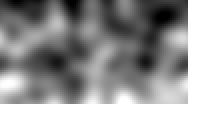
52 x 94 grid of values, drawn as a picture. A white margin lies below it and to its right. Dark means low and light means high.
Ninth with the lowest average: top right. Slope: up to the bottom. Lone odd cells: none.
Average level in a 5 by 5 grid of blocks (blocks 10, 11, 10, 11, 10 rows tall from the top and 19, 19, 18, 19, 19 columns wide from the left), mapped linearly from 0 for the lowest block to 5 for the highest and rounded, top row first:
11120
33212
31322
31323
43445
